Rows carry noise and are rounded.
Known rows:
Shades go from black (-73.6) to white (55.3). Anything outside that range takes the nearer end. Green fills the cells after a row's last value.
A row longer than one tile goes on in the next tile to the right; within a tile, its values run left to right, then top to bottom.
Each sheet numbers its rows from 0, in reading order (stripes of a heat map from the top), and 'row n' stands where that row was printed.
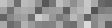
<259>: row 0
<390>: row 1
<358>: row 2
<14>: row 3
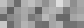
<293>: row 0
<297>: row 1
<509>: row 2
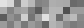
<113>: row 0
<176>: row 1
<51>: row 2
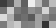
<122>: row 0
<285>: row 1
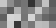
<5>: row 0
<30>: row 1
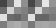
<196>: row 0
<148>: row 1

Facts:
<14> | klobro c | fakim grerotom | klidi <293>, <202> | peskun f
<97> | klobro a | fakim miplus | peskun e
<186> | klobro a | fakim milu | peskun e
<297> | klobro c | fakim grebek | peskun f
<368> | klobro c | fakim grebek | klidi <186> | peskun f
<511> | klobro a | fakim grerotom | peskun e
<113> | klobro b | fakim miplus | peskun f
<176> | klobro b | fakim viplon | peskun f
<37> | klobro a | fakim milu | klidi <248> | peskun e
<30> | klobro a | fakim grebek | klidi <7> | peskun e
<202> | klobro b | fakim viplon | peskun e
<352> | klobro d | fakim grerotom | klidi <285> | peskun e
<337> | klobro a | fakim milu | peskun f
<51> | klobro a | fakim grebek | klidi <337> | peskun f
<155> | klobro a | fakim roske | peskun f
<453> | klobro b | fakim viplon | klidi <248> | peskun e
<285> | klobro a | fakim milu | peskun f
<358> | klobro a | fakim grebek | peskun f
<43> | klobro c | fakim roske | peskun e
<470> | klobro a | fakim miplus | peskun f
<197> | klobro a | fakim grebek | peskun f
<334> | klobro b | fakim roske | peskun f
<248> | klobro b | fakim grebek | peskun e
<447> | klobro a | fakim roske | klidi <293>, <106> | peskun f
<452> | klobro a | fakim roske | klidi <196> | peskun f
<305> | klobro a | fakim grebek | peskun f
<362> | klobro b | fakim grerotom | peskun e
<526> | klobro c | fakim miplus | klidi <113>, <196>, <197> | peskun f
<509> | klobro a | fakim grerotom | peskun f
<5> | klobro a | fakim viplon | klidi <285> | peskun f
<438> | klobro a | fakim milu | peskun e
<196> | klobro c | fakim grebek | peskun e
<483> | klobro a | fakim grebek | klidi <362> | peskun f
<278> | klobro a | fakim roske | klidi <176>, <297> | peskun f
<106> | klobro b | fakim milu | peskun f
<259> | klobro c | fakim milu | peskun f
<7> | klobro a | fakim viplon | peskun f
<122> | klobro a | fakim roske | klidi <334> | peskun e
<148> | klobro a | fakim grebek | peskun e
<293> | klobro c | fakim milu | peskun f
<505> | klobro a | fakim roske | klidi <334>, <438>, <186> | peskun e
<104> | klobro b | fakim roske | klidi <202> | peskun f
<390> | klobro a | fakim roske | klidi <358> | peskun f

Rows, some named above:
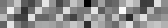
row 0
<352>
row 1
<148>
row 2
<186>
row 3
<453>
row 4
<97>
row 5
<202>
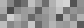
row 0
<104>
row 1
<293>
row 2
<526>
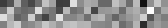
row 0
<505>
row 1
<186>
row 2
<202>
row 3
<368>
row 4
<106>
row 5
<248>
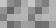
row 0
<334>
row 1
<155>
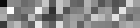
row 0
<37>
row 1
<352>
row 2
<14>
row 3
<452>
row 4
<43>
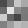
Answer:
<438>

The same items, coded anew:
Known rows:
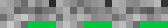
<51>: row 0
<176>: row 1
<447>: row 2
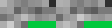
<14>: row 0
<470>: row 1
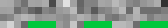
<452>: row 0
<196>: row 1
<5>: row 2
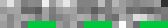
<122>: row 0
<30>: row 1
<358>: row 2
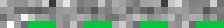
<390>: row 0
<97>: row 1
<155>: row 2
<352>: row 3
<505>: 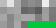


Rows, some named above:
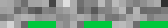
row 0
<452>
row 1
<148>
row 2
<5>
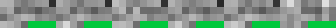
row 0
<368>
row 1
<509>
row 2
<5>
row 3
<14>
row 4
<526>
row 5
<43>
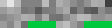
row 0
<30>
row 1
<334>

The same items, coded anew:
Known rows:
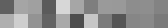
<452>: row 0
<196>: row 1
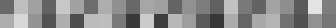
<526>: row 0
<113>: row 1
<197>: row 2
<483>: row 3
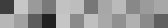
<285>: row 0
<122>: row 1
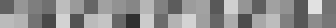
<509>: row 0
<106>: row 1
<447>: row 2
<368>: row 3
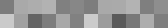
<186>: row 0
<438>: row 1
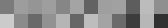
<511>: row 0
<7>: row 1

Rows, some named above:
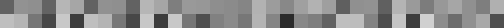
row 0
<155>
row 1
<155>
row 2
<148>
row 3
<248>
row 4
<334>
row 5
<43>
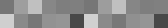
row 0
<202>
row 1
<202>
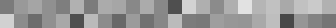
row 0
<43>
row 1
<30>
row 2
<352>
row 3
<37>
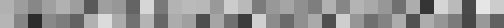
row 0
<248>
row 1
<14>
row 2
<453>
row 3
<43>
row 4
<97>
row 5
<5>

